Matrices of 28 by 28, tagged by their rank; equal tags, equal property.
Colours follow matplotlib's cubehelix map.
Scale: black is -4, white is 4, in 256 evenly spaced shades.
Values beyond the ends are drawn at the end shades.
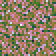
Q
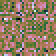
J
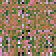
J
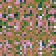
J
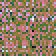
J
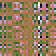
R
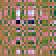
R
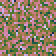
Q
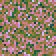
Q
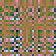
R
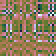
R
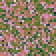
Q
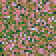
Q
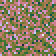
Q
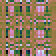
R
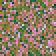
Q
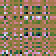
R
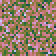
Q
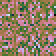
J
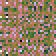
J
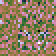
J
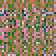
J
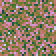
Q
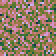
Q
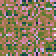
J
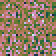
J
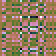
R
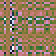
R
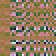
R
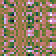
R
